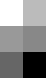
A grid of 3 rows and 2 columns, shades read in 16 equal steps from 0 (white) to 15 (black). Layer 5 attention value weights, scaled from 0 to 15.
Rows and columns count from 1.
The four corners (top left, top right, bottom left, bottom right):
0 4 9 15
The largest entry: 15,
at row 3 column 2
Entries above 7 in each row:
0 0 2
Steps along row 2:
up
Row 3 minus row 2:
3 8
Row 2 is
6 7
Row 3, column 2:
15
